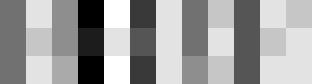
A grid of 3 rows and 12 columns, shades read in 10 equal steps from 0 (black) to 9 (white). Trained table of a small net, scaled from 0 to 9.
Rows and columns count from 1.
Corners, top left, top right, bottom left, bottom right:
4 7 4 8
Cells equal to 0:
2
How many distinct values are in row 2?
6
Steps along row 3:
up down down up down up down up down up same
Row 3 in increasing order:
0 2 3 4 5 6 7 8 8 8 8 9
